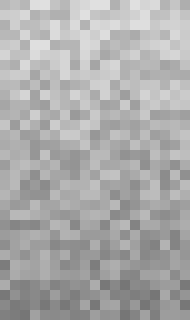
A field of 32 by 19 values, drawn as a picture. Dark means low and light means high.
Slope: up to the top. Grain: fine. Stripes: none. Average level on the scale: 70%.
